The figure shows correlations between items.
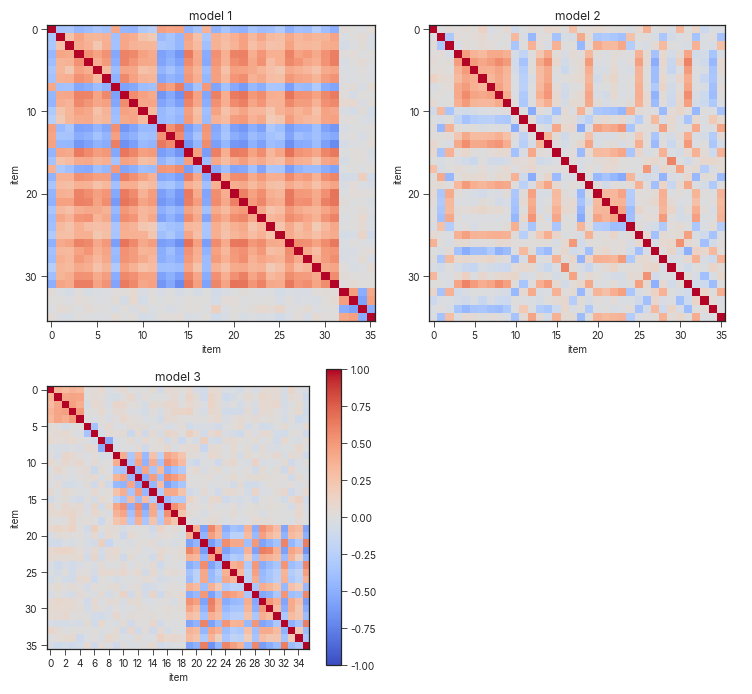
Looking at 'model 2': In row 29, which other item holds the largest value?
16
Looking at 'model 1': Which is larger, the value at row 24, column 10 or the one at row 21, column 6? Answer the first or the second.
the second
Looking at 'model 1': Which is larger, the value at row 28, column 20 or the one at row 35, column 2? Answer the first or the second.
the first
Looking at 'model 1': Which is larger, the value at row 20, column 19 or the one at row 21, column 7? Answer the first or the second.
the first
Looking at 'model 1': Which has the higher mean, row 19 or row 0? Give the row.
19
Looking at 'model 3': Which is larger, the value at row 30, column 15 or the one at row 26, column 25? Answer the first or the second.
the second
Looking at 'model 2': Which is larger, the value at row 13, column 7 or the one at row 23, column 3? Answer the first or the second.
the first
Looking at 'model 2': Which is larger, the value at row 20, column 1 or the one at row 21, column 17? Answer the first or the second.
the second
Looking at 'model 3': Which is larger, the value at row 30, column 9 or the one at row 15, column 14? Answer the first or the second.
the first
